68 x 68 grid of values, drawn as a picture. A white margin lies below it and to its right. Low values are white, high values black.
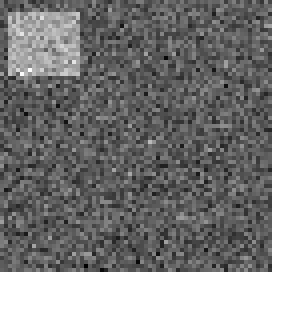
Mirror symmetry: none. Odd patch: lower, in the top left. Ninth with the lowest average: top left. Stripes: none. Average level on the scale: 60%.
